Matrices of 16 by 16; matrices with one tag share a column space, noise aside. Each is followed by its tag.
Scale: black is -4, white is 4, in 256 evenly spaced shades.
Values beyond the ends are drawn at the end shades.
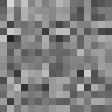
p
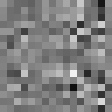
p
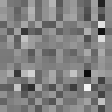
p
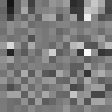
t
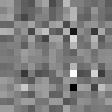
p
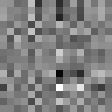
p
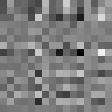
t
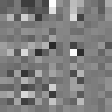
t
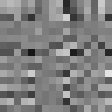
t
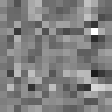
p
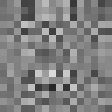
p
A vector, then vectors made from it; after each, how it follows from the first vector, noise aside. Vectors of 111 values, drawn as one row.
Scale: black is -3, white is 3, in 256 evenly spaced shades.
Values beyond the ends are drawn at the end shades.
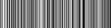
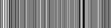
partly zeroed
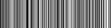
reversed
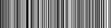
reversed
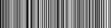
reversed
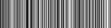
reversed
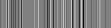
partly zeroed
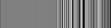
partly zeroed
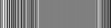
partly zeroed
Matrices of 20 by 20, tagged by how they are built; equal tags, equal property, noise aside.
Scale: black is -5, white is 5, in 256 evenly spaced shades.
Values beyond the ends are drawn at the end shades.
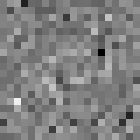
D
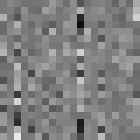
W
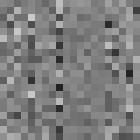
W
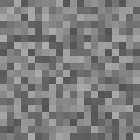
D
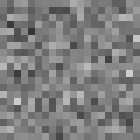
D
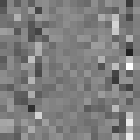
W
